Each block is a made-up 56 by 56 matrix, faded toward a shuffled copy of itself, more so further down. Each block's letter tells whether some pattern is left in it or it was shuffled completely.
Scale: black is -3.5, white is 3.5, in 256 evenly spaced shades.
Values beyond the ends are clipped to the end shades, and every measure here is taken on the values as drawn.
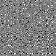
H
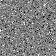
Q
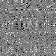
H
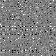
H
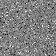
Q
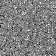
Q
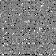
H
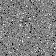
Q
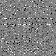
H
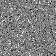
Q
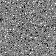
Q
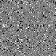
H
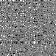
H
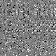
H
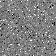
Q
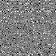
H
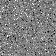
Q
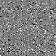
H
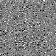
H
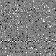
H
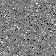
Q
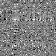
H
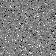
Q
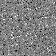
Q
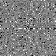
H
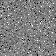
Q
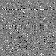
H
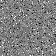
Q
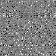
H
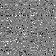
H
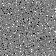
Q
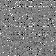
H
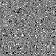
H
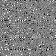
H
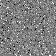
Q
